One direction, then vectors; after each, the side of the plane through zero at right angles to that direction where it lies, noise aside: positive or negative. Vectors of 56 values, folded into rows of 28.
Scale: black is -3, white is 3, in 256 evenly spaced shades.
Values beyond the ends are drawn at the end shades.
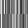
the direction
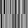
negative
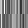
positive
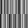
negative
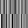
negative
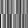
positive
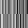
positive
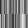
negative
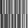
negative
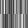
positive
